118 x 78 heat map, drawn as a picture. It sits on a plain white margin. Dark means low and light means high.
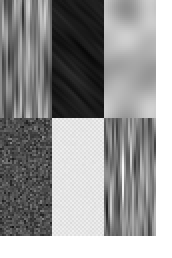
The table splits into 2 rows of 3 panels. Panel 1,1: middling, streaked downward, strong in contrast. Panel 1,2: very low, slanting down to the right, faint in contrast. Panel 1,3: high, smooth. Panel 2,1: low, fine-grained. Panel 2,2: very high, checkered, faint in contrast. Panel 2,3: middling, streaked downward, strong in contrast.
